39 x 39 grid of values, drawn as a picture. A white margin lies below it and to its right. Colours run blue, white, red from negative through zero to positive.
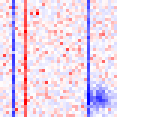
Ninth with the lowest average: bottom right. Average level on the scale: 50%. Odd lines: columns 5, 9 and 30. Dips: one, in the bottom right.
